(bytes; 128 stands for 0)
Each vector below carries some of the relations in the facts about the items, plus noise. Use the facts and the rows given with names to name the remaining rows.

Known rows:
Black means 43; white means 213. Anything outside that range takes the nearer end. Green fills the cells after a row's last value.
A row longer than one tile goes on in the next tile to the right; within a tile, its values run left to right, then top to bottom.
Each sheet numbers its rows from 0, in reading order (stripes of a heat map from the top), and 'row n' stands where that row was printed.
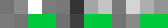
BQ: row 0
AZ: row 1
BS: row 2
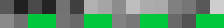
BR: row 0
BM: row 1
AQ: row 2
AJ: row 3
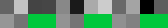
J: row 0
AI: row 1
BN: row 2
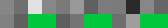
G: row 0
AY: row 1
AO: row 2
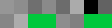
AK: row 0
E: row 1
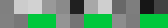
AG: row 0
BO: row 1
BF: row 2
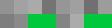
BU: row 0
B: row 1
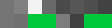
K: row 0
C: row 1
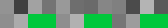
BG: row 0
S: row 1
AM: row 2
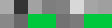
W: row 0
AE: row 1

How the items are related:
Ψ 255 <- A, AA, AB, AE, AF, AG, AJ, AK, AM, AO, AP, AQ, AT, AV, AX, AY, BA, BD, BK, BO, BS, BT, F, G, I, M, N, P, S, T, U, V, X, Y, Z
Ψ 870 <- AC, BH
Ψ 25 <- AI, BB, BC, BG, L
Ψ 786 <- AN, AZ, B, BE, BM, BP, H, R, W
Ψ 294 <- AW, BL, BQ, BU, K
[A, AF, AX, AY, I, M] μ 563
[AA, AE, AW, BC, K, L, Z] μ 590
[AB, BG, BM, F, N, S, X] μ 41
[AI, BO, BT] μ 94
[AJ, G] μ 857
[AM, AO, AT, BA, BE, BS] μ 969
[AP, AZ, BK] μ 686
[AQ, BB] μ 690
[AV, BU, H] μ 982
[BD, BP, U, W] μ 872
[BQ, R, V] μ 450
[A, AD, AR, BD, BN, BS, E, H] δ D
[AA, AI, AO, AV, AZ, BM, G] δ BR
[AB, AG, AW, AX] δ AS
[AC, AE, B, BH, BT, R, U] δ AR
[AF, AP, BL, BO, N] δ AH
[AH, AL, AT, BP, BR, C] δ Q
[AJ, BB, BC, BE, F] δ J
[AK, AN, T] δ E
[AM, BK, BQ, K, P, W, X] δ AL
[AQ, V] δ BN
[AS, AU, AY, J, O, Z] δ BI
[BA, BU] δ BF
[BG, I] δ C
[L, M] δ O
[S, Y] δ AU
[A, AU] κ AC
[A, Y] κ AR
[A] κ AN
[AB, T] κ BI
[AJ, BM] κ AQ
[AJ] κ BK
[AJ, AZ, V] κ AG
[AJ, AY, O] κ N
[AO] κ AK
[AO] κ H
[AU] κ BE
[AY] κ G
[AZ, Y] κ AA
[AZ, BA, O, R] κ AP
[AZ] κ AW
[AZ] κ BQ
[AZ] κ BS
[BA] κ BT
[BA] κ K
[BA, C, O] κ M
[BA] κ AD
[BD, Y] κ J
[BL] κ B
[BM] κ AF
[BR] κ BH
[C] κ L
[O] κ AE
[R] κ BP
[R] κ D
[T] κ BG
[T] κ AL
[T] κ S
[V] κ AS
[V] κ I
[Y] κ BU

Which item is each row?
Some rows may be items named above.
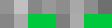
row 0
AC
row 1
BE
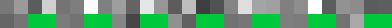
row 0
R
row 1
BQ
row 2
BP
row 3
AS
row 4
AE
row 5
AA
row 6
AX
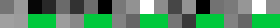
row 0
BI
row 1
AL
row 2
N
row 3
O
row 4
N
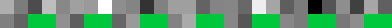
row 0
BD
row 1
BT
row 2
A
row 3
H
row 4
BK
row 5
AU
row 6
AV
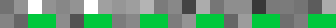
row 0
N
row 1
AP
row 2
BU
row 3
P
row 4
A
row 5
Y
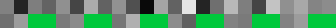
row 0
AO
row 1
AV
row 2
T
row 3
D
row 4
U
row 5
AN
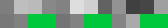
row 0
AW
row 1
M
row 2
AB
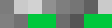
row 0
AG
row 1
AJ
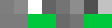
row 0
AA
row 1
V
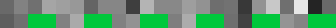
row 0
BA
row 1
H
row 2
X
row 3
BE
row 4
AZ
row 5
AR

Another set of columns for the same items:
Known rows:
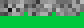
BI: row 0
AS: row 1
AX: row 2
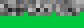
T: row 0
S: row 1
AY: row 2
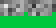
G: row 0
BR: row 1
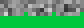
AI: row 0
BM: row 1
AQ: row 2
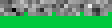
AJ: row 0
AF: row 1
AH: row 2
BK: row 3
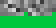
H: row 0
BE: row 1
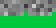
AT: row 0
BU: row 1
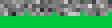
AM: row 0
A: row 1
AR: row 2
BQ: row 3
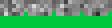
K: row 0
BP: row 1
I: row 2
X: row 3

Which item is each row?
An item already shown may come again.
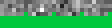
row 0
BS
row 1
AO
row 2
O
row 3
BD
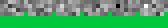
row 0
H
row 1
BM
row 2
N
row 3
M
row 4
AU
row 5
AP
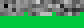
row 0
AU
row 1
AR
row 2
T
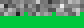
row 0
BA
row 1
AN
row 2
N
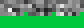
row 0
R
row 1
T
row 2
AZ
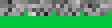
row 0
AG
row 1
AZ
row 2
C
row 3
L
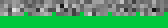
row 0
AA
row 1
J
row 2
AB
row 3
AV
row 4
A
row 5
V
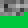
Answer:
Y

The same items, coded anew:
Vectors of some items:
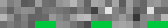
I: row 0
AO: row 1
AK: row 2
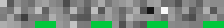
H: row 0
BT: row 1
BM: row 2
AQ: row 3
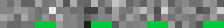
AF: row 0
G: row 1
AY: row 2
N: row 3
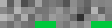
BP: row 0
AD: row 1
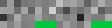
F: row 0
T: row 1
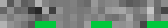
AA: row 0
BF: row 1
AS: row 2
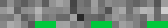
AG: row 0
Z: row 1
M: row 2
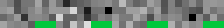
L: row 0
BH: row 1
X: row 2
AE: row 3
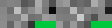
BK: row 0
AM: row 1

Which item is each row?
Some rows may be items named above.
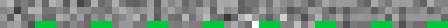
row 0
AJ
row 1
BP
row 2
AX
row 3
O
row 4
AU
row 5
V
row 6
C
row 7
C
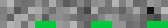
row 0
Y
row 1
BS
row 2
AV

